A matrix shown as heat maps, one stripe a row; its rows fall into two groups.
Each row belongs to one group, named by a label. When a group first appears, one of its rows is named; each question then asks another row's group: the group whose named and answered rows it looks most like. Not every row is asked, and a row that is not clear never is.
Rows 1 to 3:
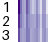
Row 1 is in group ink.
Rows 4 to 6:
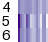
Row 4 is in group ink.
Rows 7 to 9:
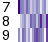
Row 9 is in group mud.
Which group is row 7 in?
ink
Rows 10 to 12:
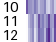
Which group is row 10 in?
ink
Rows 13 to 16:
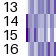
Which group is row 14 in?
ink
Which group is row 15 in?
ink
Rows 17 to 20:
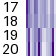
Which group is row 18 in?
ink
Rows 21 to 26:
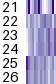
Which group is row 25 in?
ink
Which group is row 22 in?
mud
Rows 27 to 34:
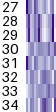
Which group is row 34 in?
mud
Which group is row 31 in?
ink
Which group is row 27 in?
ink
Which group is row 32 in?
mud
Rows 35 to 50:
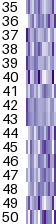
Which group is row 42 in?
ink
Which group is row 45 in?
mud
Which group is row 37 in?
ink
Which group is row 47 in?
mud
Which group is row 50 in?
mud
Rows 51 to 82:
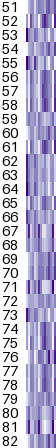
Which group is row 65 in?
mud
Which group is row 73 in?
ink
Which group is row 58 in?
mud
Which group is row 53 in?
ink
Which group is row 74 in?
mud
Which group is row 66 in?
ink
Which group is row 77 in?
mud
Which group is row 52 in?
mud
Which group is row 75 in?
mud
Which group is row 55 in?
ink
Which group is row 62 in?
ink
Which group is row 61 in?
mud
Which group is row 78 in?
mud
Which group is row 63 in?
ink
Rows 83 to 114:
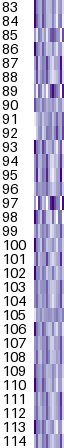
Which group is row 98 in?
ink
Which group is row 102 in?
ink
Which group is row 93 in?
ink
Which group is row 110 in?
ink
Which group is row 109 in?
ink
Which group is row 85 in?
mud
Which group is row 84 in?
ink
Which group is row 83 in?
ink
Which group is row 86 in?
ink
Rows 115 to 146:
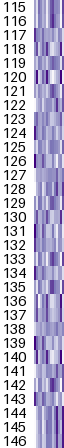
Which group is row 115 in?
mud
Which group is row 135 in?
mud
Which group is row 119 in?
mud
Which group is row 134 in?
ink
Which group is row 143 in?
ink
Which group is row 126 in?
ink
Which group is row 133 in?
mud
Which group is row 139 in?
ink
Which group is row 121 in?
mud
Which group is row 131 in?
ink
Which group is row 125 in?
mud
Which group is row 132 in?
ink
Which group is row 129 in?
mud
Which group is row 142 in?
mud
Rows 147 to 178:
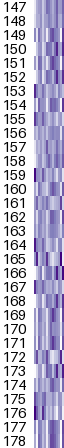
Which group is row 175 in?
ink
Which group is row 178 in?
mud
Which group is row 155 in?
ink
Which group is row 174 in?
mud
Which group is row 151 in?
mud
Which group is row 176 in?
ink
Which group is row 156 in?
mud
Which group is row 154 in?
mud
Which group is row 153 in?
ink
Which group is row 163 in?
mud
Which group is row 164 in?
ink
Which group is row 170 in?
mud
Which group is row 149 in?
mud
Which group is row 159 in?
ink
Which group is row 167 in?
ink
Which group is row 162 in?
mud
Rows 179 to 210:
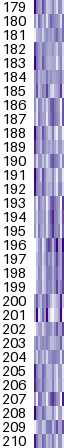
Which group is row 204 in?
mud
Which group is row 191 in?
ink
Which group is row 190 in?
mud
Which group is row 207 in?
mud
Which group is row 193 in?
mud
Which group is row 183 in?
ink
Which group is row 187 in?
mud
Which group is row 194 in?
mud
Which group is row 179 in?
ink
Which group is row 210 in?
ink
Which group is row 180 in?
mud
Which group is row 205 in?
ink
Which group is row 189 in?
ink
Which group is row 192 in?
ink
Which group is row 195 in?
mud
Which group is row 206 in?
ink
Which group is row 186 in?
mud
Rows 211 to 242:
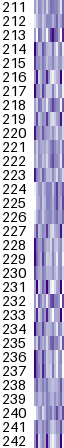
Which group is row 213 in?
mud
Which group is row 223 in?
ink
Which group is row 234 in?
ink
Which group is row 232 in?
mud
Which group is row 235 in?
mud
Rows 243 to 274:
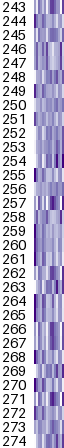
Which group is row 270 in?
ink
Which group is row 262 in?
mud
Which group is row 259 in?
ink
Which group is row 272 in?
ink
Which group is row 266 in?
mud
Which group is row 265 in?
ink
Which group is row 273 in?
mud
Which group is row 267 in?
mud
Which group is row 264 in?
ink
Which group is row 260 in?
ink
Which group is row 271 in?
mud
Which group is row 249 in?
ink
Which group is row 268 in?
ink
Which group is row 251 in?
ink
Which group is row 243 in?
mud
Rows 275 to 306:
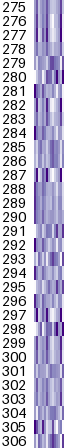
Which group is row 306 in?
mud
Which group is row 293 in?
mud
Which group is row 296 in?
ink
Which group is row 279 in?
mud
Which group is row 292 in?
ink
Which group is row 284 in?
ink
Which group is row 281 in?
ink
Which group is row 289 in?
ink
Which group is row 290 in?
ink
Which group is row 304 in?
mud
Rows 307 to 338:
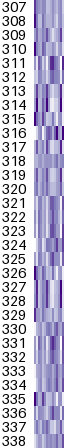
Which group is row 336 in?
mud
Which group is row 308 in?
ink
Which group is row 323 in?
mud
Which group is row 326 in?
ink
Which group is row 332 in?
mud
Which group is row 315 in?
ink
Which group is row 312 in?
mud
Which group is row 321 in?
mud
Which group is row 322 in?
mud
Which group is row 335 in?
ink
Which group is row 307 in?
ink
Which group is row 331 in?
mud
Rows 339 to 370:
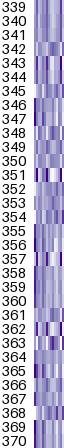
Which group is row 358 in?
ink
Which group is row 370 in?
ink
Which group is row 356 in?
ink
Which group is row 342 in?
mud
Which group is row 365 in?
ink
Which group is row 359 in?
ink
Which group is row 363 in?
mud
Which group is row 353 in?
mud
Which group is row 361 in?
mud
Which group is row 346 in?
ink
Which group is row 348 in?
mud
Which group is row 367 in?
ink
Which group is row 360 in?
ink
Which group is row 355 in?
ink
